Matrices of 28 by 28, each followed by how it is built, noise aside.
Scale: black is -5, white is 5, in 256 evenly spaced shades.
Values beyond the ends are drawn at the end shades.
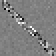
banded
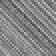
Toeplitz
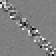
banded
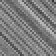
Toeplitz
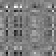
low rank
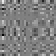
low rank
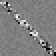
banded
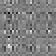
low rank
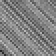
Toeplitz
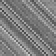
Toeplitz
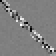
banded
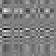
low rank
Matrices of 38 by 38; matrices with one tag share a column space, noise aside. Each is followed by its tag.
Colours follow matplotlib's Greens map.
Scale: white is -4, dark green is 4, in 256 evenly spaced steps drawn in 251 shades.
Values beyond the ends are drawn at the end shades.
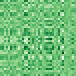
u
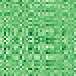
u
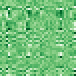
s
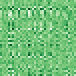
s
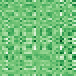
u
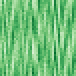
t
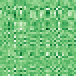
s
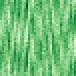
t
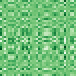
u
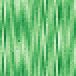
t
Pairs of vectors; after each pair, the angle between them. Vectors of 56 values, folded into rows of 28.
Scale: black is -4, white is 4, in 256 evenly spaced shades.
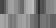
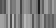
partly aligned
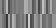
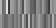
partly aligned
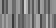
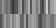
orthogonal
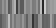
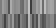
partly aligned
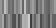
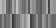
partly aligned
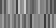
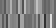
partly aligned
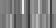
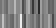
partly opposed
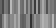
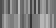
nearly parallel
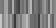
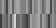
nearly opposite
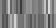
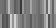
nearly parallel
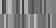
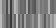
orthogonal
